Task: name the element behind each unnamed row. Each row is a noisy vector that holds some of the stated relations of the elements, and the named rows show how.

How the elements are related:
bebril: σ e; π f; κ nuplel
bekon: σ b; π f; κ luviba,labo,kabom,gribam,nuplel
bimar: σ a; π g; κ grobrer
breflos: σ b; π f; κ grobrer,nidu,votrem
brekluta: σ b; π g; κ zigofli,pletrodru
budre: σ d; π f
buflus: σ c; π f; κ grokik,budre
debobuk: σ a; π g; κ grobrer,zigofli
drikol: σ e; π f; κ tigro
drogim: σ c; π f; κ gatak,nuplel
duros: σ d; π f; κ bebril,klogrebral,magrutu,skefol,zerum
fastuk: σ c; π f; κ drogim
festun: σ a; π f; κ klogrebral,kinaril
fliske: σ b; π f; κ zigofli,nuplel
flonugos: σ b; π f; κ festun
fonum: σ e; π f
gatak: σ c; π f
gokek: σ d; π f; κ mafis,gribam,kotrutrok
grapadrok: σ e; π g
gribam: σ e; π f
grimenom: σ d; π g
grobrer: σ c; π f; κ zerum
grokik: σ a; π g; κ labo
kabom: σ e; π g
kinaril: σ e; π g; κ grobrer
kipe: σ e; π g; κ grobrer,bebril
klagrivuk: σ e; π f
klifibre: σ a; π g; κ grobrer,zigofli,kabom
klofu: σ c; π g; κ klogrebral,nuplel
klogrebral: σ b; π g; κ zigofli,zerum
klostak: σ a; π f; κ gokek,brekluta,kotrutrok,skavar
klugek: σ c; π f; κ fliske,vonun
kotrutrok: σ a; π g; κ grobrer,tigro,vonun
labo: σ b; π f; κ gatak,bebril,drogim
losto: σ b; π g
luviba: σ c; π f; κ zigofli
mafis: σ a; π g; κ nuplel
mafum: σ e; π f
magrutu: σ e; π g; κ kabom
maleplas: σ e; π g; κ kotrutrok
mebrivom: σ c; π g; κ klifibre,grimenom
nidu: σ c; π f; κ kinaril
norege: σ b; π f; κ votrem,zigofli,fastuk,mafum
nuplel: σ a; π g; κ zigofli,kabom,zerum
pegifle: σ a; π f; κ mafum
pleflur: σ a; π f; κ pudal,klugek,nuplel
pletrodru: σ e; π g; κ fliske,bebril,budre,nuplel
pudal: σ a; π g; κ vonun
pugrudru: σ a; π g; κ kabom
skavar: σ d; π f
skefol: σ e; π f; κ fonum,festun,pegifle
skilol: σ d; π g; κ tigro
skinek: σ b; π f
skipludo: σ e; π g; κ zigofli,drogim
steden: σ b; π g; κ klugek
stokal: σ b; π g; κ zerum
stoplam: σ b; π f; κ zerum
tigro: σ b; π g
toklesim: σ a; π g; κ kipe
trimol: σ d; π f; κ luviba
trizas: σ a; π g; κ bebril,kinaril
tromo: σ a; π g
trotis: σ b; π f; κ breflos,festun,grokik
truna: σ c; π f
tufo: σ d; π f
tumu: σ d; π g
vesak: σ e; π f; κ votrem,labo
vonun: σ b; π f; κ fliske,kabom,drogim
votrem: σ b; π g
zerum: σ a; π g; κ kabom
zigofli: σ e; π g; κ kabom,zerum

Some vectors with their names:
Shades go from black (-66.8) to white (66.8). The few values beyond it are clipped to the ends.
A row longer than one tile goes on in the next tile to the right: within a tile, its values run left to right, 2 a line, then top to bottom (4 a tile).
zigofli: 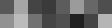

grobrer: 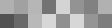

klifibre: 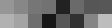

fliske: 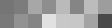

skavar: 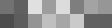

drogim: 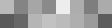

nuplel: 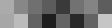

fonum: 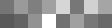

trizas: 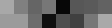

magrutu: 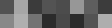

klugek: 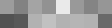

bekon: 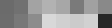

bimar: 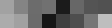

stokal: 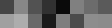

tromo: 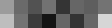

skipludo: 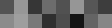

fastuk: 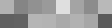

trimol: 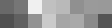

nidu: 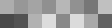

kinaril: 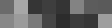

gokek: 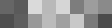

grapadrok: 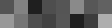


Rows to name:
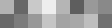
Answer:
pleflur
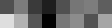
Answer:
tigro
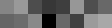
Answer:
klofu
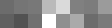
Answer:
klagrivuk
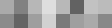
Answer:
pegifle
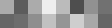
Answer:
klostak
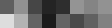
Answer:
votrem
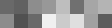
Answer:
skinek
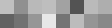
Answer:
festun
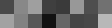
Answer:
grimenom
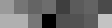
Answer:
kotrutrok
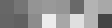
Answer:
flonugos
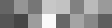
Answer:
skefol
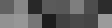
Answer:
maleplas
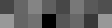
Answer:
skilol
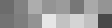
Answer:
stoplam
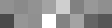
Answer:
bebril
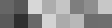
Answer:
tufo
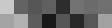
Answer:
grokik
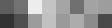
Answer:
duros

